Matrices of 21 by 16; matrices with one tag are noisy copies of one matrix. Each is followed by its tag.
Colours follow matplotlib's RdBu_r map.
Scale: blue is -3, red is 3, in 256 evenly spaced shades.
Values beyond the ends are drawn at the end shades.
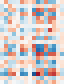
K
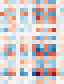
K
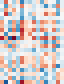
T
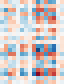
K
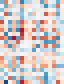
T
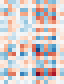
K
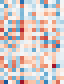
T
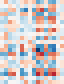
K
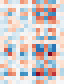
K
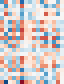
T
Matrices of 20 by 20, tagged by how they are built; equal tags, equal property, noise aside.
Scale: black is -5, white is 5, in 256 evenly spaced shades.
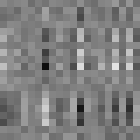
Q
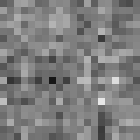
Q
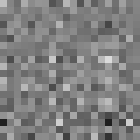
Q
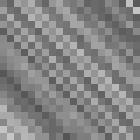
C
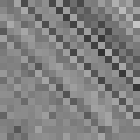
C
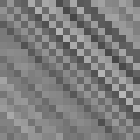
C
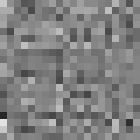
Q
